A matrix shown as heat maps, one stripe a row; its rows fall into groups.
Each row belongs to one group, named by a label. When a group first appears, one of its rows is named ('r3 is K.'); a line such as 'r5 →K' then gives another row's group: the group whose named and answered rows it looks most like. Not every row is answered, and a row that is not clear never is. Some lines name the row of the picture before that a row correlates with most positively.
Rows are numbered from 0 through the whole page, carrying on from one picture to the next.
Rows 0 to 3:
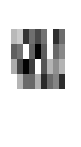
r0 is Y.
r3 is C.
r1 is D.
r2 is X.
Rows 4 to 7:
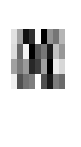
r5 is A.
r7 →C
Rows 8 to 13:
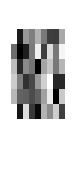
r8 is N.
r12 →Y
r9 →X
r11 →Y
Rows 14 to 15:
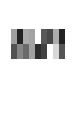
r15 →D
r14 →C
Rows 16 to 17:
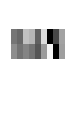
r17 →Y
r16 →N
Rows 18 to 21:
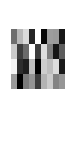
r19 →N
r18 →C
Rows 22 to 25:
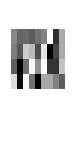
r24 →N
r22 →Y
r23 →N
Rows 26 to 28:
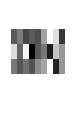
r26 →D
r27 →A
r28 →Y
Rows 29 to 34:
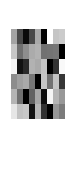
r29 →X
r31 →N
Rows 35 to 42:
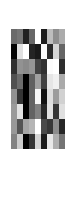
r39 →X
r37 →D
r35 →X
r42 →X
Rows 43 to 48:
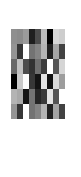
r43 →A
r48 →A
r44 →A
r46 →A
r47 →Y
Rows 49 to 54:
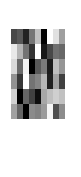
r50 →C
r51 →A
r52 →A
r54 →Y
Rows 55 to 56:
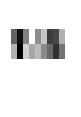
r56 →N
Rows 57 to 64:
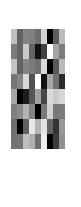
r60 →C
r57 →N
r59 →N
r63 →N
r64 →N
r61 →X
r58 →D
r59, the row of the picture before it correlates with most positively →55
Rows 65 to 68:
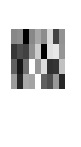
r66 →X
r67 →N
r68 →C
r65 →Y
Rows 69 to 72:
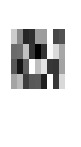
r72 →Y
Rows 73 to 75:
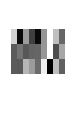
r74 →Y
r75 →A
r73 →D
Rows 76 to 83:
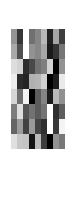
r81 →Y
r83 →C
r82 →Y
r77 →N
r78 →Y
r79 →N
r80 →A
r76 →A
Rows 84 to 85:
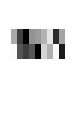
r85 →D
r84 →Y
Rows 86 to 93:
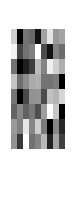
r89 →C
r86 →D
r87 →C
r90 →X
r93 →A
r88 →X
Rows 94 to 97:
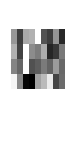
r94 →C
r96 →A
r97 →Y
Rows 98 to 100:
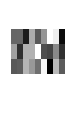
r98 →D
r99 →C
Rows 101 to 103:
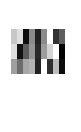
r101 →Y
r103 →A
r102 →D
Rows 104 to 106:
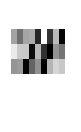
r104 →A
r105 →C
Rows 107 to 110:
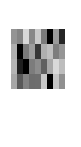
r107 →C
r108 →D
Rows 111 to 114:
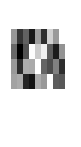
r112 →N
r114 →Y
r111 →X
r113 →C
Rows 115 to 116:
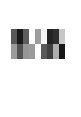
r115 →N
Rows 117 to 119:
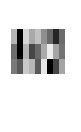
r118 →D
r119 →N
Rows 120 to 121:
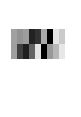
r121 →X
